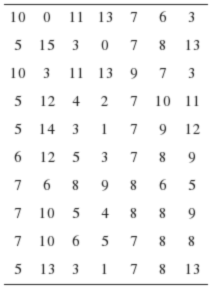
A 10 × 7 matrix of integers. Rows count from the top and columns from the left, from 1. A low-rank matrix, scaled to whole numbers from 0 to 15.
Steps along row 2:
up down down up up up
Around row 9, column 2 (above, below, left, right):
10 13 7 6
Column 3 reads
11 3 11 4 3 5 8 5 6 3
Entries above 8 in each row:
3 2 4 3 3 2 1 2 1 2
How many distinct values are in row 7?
5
